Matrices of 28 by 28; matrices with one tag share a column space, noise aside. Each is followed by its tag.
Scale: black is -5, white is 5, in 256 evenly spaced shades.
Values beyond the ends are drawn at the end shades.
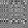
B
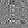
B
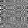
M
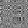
M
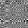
B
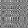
M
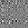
B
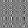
M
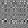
B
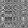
M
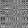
M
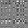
B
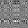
B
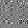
B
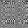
B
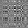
M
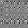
B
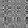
M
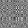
M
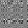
B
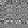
B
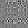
B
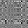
B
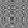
M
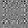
B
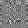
B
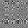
B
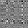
B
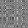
M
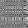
M
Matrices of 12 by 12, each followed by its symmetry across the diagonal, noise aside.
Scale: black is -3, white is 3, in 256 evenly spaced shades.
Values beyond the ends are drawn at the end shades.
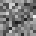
neither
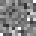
symmetric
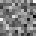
neither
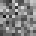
antisymmetric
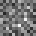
symmetric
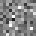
neither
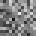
antisymmetric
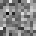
neither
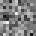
neither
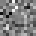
antisymmetric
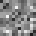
symmetric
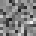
symmetric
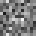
neither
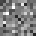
symmetric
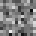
antisymmetric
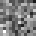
neither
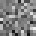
antisymmetric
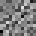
symmetric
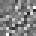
symmetric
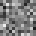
antisymmetric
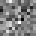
antisymmetric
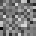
symmetric
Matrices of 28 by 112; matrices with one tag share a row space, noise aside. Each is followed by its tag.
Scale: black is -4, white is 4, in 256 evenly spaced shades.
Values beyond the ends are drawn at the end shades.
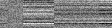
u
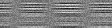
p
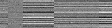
u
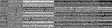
u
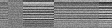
u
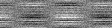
p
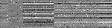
u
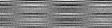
p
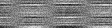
p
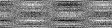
p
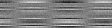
p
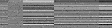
u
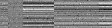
u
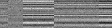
u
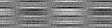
p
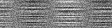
p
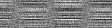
p
